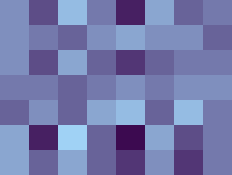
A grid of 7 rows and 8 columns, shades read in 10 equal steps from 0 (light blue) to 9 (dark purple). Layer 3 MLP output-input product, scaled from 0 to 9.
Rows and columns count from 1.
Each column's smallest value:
2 3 0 2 1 2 1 3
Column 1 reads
3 3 3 4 5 2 2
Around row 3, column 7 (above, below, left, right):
3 3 5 4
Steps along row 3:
up down up up down down same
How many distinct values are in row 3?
6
